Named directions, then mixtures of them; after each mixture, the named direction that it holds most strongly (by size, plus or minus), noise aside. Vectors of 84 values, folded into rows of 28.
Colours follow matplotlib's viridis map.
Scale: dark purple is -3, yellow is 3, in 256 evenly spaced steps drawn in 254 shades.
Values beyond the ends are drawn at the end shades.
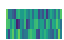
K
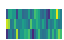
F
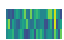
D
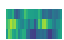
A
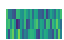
K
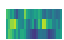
A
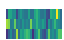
F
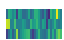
F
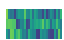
K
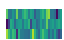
F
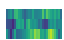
A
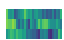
A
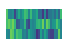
K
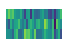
D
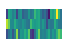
F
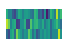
K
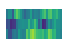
A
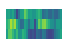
A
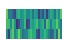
K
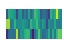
F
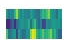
A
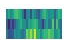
A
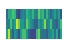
K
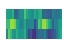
A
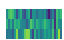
D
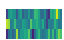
F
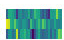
F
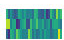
K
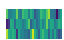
F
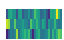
F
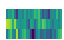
A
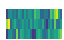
F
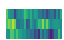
A
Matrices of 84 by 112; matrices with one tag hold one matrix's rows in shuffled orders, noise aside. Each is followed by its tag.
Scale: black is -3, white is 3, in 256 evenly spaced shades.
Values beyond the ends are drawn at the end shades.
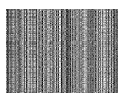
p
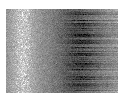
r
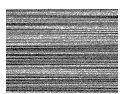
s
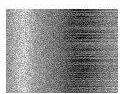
r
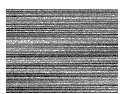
s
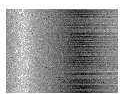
r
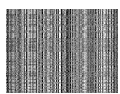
p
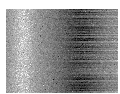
r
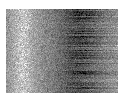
r
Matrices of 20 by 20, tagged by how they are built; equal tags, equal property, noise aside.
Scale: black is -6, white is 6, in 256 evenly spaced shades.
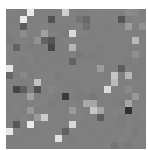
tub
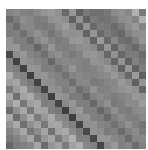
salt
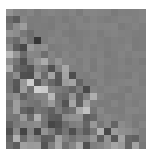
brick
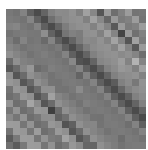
salt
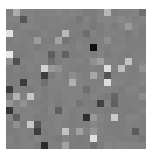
tub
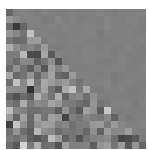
brick
